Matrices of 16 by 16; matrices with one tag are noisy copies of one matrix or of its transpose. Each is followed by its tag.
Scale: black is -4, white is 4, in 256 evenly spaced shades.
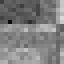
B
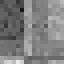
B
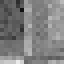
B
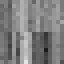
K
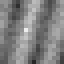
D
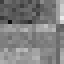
B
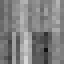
K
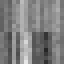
K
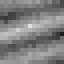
D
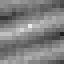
D
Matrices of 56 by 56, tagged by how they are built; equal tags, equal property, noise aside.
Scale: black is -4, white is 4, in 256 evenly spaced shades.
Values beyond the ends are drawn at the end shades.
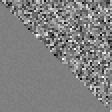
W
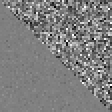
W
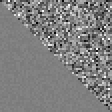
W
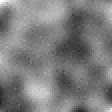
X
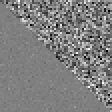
W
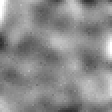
X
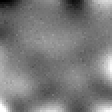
X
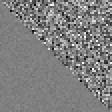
W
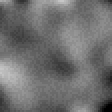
X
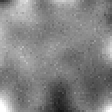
X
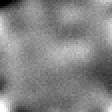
X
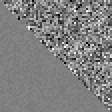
W
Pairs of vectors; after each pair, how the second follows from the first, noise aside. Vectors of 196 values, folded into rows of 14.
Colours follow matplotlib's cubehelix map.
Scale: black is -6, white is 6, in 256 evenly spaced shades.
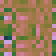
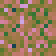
shuffled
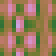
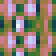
scaled up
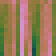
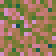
shuffled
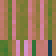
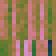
copied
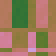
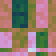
scaled up
